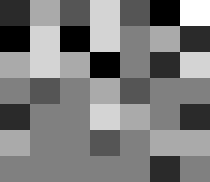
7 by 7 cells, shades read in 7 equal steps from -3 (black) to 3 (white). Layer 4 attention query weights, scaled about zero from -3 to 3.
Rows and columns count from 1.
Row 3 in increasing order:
-3 -2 0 1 1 2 2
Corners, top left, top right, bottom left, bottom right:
-2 3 0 0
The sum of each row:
-1 -3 1 -1 -1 2 -2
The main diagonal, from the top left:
-2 2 1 1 1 1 0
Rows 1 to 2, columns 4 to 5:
2 -1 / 2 0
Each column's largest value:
1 2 1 2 1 1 3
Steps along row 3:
up down down up down up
